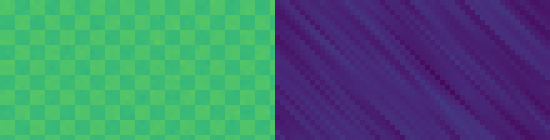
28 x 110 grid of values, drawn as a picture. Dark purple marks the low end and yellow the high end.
It is made of 1 by 2 panels. Panel 1,1: high, checkered, faint in contrast. Panel 1,2: very low, slanting down to the right, faint in contrast.
